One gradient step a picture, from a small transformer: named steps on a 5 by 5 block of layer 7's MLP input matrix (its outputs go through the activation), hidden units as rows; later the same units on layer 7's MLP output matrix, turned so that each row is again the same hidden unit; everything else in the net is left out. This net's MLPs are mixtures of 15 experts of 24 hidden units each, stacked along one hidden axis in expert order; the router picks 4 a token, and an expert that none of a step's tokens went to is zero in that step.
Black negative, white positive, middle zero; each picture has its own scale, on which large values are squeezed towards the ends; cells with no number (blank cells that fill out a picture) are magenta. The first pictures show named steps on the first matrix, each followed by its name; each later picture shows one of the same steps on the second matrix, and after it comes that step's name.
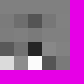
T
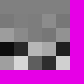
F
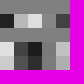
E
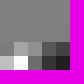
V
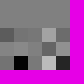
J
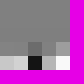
V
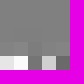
J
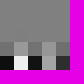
V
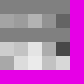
T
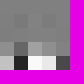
F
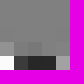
V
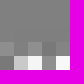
V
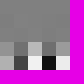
F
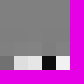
J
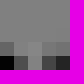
V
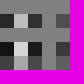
E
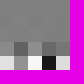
F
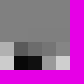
V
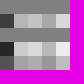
E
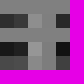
E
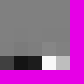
J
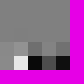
V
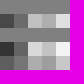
E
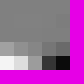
F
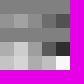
T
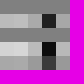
E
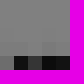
J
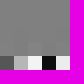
J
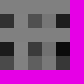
E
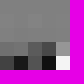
F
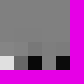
J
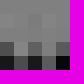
F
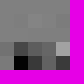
F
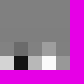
V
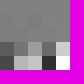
F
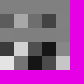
T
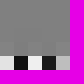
J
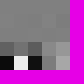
F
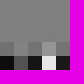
V
